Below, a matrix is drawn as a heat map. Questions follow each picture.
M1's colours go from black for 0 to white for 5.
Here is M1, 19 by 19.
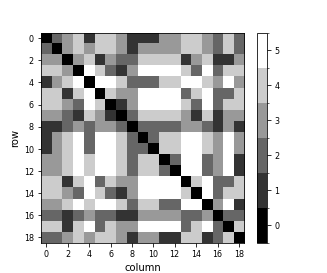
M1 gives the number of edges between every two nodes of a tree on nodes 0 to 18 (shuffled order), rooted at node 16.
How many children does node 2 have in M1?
3
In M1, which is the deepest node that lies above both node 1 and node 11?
8
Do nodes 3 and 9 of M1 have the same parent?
no
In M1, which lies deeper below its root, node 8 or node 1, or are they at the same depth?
node 1
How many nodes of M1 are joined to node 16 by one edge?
3
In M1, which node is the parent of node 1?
8
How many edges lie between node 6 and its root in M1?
2
